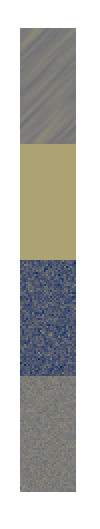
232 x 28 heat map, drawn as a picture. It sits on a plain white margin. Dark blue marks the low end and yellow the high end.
It is made of 4 by 1 panels. Panel 1,1: middling, slanting up to the right, faint in contrast. Panel 2,1: high, flat. Panel 3,1: low, fine-grained. Panel 4,1: middling, fine-grained, faint in contrast.
